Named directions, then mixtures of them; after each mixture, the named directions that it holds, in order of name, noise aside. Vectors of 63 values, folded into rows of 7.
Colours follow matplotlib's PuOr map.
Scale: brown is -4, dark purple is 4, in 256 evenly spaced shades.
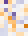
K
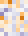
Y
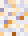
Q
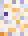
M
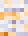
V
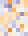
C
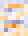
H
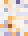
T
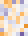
M, V, Y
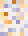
M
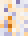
K, T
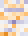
H, V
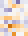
C, H, T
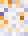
Y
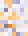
T, V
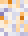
Y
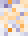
C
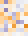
K, V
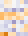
V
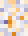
Q, T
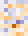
H, K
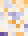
M, V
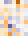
T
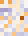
Q, Y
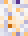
T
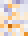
C, H, T
